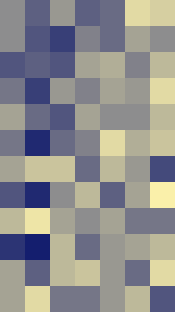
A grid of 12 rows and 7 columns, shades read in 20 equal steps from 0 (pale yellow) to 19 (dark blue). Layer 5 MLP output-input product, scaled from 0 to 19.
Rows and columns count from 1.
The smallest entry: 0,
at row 8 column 7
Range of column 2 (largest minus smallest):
18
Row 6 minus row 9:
6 17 5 1 -5 -5 -7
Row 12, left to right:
7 2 11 11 8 5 14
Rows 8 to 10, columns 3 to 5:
9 5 13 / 7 9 7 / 5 12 8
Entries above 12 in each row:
2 2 3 1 1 1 1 3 0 2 1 1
